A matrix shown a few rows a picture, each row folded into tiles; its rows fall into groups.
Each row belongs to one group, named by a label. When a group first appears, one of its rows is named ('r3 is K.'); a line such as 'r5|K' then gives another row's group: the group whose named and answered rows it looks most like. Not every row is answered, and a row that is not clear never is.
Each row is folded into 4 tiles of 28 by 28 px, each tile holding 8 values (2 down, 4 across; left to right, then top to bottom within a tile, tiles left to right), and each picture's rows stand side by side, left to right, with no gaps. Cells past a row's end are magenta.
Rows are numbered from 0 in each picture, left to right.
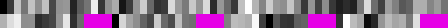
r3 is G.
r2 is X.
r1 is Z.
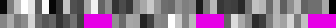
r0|X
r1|G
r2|G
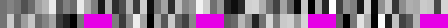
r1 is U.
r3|U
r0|U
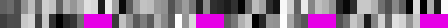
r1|G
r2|Z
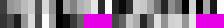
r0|U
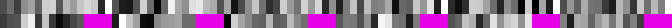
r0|U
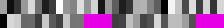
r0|Z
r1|Z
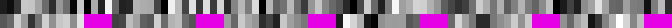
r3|Z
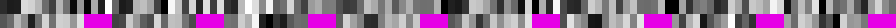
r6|Z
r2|X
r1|Z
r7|X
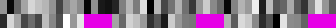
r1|X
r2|X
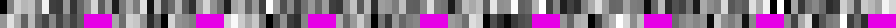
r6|U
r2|X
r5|G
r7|Z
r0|X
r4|X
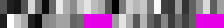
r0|Z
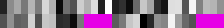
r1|Z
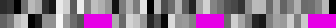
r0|Z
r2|G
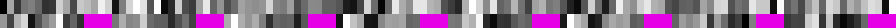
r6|U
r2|X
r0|Z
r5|Z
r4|X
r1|X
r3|Z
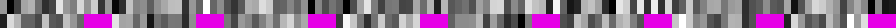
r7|G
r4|U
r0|Z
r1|X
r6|X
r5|Z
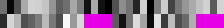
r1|U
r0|G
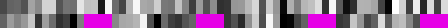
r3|Z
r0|U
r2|U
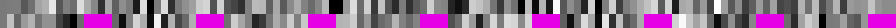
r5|U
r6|X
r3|X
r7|U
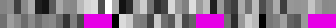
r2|U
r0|Z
